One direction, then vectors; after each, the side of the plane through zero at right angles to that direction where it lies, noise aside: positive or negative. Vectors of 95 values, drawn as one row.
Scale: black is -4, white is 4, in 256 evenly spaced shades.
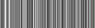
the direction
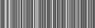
positive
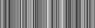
negative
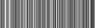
positive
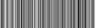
positive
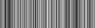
negative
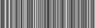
positive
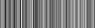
negative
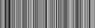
negative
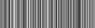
negative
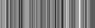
positive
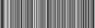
positive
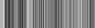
negative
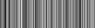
negative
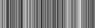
positive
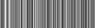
positive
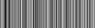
negative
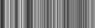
positive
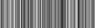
positive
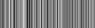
positive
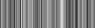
negative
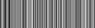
negative
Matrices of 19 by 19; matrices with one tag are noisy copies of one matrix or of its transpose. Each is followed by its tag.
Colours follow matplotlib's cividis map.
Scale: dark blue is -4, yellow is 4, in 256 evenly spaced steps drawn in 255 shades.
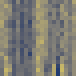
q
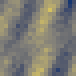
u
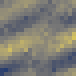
u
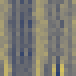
q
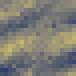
u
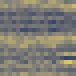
q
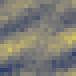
u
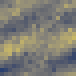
u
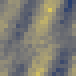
u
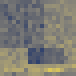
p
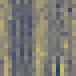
q
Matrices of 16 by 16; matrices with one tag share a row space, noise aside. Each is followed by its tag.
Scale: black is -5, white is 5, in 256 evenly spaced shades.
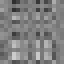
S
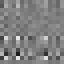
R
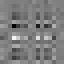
S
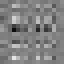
S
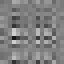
S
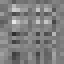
S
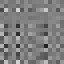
R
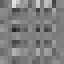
S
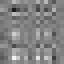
S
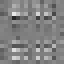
S
